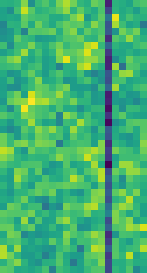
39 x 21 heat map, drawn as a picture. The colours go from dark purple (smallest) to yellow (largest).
Streaks run downward. Column 16 stands out from the rest. The values are skewed, with a long tail toward low values.
